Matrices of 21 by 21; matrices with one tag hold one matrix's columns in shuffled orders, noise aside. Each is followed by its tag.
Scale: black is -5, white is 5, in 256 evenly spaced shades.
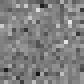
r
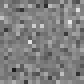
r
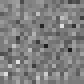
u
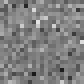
r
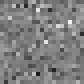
r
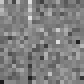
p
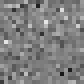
r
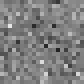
u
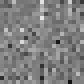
p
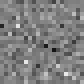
u
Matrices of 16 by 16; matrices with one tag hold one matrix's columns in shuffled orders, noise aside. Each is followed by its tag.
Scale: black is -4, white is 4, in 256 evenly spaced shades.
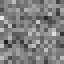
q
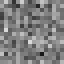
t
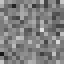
t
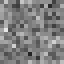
t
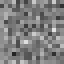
t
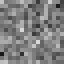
t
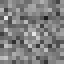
q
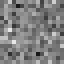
t
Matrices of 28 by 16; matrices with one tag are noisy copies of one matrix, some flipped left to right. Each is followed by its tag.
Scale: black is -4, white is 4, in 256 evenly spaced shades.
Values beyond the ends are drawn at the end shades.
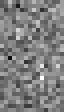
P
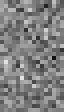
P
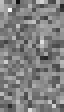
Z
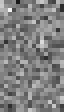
Z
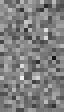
P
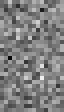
P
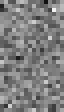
Z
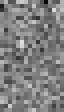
Z
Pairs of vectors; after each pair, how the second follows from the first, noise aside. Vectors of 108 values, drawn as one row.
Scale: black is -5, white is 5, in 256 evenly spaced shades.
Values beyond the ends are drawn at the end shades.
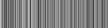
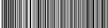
scaled up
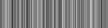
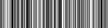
scaled up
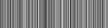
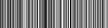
scaled up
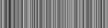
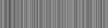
shrunk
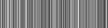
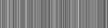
shrunk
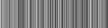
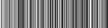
scaled up
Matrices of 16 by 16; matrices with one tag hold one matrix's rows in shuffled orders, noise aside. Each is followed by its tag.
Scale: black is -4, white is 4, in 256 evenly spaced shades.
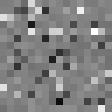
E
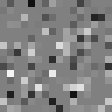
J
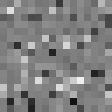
J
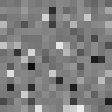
J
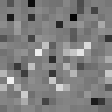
J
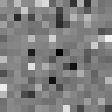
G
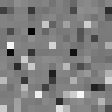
J
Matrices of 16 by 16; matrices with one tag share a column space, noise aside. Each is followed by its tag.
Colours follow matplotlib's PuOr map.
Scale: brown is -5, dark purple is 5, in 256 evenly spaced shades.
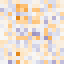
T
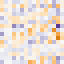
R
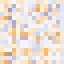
T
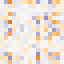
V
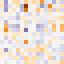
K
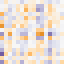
T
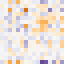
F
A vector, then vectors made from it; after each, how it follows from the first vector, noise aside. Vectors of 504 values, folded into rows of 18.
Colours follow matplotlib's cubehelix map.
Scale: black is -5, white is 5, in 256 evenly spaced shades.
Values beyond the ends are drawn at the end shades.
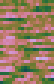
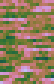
negated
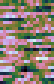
scaled up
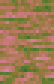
shrunk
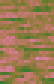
shrunk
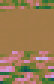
partly zeroed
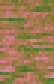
shrunk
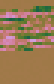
partly zeroed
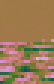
partly zeroed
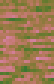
shrunk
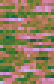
negated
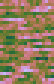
negated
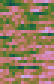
wrapped around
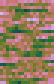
wrapped around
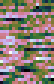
scaled up
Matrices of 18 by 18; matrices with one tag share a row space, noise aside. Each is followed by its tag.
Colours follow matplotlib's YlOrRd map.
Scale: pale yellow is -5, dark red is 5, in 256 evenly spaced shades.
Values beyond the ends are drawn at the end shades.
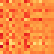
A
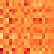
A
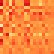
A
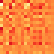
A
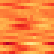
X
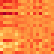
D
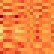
D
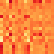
A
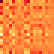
A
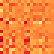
A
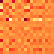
A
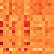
A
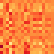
A
